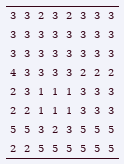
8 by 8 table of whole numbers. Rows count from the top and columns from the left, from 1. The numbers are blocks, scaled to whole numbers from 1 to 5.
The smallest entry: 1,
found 6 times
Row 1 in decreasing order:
3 3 3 3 3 3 2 2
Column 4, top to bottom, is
3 3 3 3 1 1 2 5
